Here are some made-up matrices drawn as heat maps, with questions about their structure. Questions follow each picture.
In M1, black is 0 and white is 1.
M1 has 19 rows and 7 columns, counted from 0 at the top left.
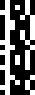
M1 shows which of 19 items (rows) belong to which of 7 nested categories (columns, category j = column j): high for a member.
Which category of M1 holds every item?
1
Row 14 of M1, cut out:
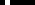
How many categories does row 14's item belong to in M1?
1
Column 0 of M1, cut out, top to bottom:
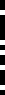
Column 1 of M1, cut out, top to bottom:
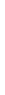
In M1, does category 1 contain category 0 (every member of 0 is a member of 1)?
yes
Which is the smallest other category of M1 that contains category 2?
6
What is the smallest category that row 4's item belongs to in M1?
2
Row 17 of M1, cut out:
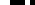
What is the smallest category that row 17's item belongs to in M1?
0
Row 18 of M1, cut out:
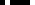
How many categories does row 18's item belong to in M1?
2
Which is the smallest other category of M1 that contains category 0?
5
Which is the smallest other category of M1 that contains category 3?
5
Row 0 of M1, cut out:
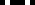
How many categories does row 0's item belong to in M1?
2
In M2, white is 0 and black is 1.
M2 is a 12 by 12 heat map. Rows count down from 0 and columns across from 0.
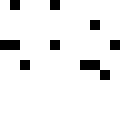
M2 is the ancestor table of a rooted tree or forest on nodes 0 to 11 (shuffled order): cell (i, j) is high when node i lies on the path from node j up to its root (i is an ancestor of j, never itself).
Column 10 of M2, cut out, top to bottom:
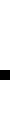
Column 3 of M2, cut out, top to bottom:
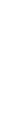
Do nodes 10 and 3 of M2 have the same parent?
no
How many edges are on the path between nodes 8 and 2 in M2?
2
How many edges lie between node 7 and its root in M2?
0
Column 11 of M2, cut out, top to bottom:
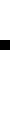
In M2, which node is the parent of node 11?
4
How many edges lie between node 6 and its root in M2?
0
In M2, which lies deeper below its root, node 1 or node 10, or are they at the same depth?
node 1
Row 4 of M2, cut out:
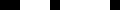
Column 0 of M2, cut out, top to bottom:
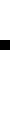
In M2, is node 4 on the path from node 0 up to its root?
yes
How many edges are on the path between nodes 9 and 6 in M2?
2
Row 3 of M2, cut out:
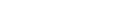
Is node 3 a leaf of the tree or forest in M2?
yes
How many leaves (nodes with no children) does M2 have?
7
